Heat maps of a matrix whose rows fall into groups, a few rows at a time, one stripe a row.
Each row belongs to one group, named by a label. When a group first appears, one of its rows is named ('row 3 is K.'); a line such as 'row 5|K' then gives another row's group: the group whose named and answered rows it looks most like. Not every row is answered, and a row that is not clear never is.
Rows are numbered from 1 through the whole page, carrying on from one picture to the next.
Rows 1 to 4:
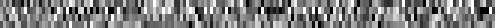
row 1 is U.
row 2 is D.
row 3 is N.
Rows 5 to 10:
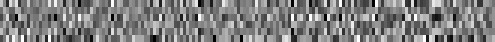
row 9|N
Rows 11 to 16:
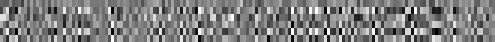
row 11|U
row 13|U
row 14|N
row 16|N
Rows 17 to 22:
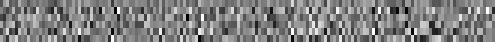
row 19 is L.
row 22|N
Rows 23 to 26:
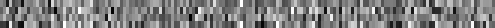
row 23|U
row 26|U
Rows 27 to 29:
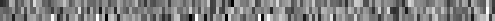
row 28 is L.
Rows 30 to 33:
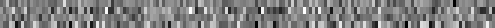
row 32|U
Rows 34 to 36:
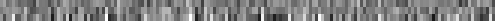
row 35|D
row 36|D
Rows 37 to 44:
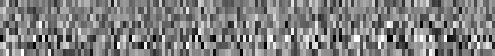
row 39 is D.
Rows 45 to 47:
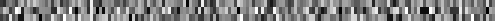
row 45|L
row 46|D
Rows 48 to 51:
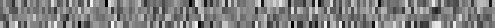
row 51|N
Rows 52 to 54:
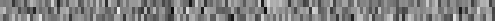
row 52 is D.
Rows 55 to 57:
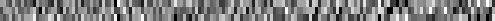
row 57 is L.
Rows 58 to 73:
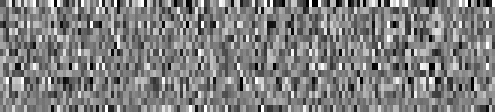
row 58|L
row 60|N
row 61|L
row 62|N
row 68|U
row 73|D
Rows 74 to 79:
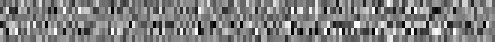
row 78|N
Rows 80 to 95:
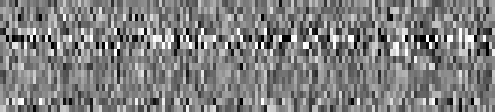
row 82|U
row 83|N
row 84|L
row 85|U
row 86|D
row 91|L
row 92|D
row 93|N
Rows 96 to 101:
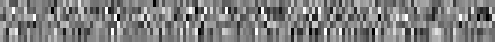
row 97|D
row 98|L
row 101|N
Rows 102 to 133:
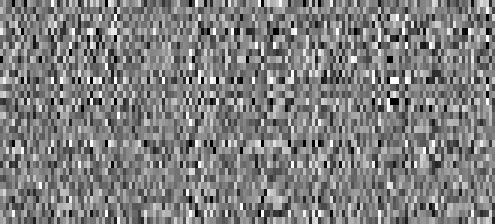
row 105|N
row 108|D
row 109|D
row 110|U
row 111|D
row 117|U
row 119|D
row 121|U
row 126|D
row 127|L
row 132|D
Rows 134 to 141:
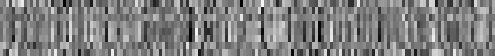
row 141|N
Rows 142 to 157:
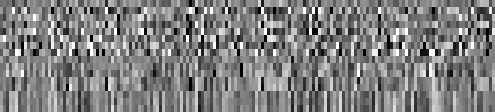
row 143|D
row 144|L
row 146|L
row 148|U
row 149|D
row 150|N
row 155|N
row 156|N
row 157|N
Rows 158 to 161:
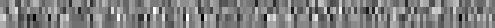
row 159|N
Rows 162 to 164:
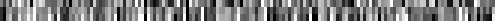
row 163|L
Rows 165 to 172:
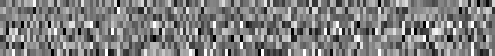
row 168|U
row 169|N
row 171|U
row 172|D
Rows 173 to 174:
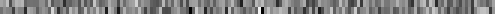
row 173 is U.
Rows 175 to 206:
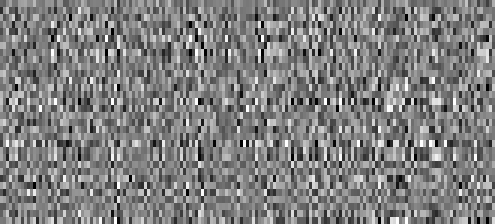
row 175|L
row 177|D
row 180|D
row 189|N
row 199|N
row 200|U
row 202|L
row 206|L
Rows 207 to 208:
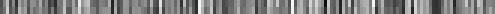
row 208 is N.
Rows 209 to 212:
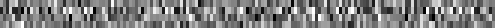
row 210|U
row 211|D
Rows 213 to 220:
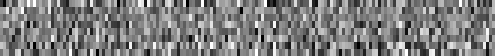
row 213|L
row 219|U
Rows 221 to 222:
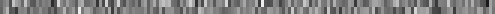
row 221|D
